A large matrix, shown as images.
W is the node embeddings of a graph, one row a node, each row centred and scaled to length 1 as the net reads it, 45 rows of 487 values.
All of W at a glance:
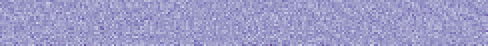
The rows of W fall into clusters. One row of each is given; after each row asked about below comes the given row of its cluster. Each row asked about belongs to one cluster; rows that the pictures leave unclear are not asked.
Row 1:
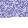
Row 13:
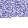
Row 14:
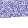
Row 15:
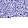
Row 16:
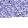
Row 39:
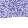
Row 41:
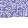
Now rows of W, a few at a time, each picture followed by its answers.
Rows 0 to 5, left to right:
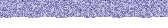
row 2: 13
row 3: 16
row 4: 41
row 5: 16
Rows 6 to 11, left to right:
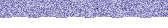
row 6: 16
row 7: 41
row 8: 13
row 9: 39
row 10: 39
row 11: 15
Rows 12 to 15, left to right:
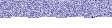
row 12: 13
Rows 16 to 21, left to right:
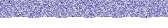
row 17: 1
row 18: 16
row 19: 16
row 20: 1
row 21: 39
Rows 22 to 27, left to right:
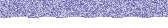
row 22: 39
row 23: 15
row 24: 39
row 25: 1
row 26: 15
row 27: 41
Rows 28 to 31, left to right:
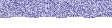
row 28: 39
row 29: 41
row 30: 14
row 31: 15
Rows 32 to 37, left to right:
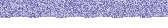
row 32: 41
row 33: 41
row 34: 39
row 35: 1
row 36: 14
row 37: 16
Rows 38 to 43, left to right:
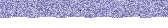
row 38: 13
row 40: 13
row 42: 14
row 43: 15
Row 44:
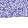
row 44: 41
